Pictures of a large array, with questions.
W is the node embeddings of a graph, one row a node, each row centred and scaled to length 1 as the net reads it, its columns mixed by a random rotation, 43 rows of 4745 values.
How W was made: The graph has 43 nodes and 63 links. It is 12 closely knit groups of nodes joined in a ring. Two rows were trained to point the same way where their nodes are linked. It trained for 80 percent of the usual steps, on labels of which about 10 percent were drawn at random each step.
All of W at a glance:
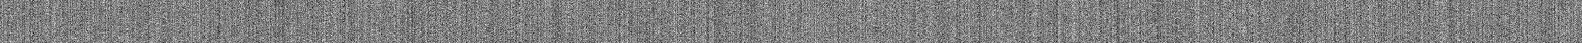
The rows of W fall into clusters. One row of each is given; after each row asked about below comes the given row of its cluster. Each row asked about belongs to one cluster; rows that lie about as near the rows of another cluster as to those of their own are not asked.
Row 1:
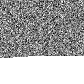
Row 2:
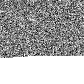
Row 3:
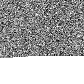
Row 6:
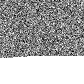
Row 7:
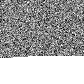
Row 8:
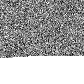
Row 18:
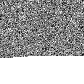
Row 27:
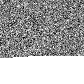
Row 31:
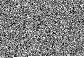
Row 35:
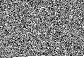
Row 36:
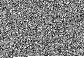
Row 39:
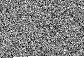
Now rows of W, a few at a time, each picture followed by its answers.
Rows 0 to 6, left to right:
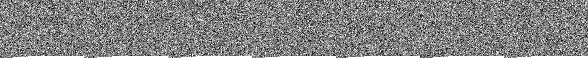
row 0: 35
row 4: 1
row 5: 18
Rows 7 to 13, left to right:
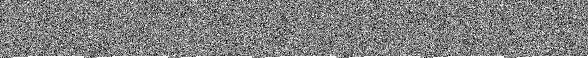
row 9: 3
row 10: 27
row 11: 31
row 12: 6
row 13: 35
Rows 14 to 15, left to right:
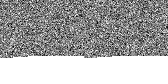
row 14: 36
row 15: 2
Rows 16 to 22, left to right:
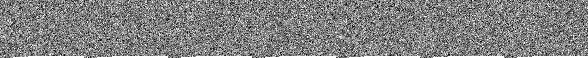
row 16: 1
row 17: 7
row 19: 6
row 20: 1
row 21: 6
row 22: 39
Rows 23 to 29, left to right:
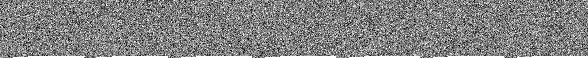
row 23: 31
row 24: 3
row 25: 7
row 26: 8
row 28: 36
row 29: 39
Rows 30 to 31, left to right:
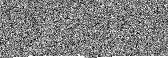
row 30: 27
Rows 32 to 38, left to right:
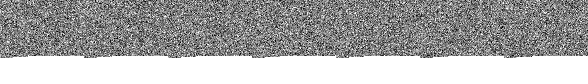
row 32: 2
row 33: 2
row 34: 39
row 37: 18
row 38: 8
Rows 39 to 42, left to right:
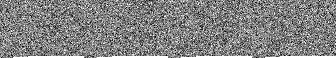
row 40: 3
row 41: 2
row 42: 6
